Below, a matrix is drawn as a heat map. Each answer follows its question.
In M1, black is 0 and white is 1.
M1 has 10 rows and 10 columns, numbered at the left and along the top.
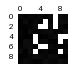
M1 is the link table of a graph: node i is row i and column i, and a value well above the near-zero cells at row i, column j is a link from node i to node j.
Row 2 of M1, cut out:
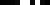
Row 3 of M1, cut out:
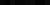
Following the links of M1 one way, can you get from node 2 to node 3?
yes
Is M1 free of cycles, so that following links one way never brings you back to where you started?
yes
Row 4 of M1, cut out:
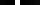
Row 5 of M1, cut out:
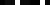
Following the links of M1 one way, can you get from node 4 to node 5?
no
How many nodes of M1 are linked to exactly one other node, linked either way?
2
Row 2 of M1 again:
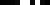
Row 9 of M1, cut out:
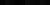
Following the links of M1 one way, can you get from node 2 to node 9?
yes
